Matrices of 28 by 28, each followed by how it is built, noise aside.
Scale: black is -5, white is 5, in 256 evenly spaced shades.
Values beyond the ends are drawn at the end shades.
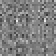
low rank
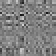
low rank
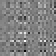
low rank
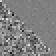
lower triangular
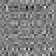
low rank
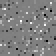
sparse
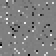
sparse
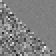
lower triangular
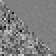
lower triangular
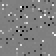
sparse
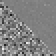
lower triangular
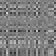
low rank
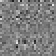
low rank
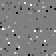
sparse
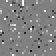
sparse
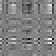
low rank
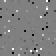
sparse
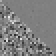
lower triangular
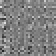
low rank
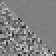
lower triangular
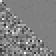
lower triangular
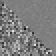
lower triangular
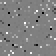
sparse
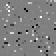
sparse
